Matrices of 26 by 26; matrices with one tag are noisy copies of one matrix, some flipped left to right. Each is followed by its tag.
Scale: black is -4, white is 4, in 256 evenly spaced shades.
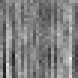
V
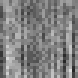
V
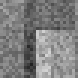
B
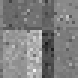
B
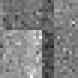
B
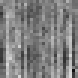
V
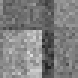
B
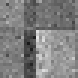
B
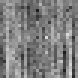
V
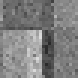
B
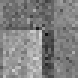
B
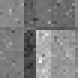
B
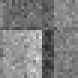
B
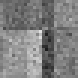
B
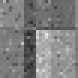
B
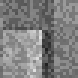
B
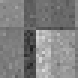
B
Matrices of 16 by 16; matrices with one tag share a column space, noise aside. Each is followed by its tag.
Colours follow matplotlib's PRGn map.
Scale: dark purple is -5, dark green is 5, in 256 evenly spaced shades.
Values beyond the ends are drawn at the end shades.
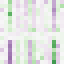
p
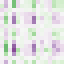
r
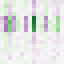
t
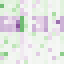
t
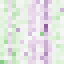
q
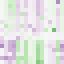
p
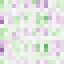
r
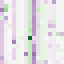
q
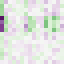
t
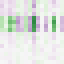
t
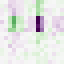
t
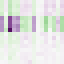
t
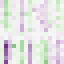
p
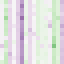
q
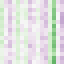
q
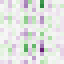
r
